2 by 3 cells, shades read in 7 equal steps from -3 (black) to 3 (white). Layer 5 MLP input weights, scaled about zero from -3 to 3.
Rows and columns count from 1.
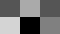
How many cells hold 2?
1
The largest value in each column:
2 1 0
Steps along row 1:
up down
